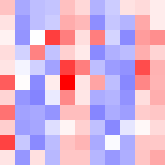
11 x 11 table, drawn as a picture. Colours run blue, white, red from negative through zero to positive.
The centre is the roughest part. The centre is the ninth with the highest average. Upright stripes repeat 2 times across the table. No overall slope runs across the table.
